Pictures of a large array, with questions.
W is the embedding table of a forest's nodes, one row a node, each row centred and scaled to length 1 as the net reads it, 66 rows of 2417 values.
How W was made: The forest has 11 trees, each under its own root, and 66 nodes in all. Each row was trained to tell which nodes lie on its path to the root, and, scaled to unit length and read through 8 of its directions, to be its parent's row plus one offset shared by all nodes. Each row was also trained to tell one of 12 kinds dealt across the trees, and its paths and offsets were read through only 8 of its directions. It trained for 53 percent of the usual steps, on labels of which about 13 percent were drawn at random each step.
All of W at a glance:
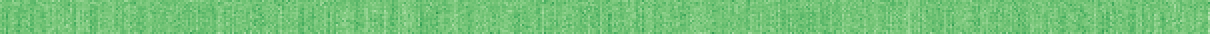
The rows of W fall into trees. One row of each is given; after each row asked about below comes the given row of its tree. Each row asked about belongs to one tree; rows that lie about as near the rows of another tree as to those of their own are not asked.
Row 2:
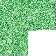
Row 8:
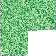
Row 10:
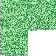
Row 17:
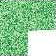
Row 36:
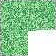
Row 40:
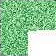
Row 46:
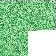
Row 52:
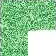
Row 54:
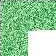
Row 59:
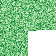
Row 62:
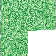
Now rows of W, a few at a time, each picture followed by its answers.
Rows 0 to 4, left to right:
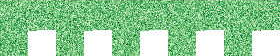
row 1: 54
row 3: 52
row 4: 10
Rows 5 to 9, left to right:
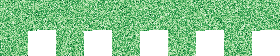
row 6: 46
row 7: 62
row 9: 62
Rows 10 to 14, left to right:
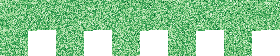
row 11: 59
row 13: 10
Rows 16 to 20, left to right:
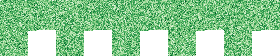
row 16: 52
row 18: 46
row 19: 52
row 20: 59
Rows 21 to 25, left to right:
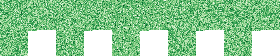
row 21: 46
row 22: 40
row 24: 59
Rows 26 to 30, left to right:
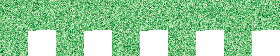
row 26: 2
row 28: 62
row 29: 36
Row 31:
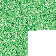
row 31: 52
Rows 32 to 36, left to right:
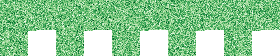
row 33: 8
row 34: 2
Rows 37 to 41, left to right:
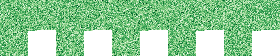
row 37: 62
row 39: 52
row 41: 17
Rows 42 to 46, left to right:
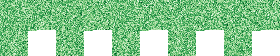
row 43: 8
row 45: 46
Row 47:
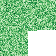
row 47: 8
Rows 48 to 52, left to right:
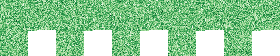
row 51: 8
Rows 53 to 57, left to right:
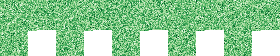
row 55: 46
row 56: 62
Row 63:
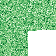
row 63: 2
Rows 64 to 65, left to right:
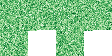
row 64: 52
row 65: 59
